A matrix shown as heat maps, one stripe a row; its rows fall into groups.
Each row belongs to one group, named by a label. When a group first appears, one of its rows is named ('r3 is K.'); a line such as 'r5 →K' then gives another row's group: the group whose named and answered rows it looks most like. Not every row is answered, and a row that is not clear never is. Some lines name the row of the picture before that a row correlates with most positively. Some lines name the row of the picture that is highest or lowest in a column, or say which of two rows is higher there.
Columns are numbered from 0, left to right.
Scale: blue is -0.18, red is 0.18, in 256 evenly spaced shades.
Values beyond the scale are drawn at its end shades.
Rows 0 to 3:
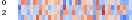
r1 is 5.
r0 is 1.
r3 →1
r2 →5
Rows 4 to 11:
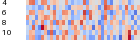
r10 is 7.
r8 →5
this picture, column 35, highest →5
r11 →7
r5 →5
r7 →1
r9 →7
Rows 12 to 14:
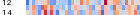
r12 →5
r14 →7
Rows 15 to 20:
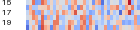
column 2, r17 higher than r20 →Yes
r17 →7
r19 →1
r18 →1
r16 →5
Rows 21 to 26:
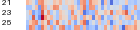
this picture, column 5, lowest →25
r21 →1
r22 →1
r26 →7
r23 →5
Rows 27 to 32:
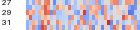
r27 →5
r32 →7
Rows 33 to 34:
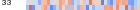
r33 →1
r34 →5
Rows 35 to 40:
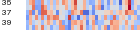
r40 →5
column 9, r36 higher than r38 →No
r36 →7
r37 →5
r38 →1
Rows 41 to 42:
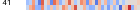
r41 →1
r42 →7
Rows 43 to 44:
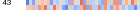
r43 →5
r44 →1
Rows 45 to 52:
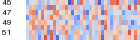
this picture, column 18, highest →45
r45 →5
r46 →7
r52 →7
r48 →1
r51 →7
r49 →1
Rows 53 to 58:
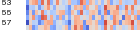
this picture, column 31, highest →53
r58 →5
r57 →5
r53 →1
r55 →5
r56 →7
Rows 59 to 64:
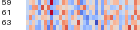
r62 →5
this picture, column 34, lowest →62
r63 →7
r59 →7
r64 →7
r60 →1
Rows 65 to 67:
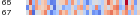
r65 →5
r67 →5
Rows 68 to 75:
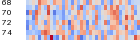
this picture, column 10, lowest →75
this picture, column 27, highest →70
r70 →5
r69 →5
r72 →5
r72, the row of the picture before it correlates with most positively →66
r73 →5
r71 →5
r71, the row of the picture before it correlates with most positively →66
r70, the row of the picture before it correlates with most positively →66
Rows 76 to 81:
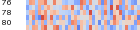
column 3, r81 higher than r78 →Yes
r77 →5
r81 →1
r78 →1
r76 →1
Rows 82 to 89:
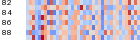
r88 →5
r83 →1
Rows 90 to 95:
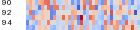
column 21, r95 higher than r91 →No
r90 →1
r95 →5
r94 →5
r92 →5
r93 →1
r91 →1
